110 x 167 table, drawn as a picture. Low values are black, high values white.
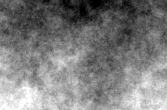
The ninth with the lowest average is the top middle. There are no lone odd cells. The field climbs toward the bottom. Overall the values sit about 50% of the way up the scale. The bottom left is the ninth with the highest average. No single row or column stands out from its neighbours.
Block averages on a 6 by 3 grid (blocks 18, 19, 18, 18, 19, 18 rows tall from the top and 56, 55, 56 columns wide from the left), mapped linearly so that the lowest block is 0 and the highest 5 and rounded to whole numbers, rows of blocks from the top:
101 | 111 | 222 | 333 | 434 | 534
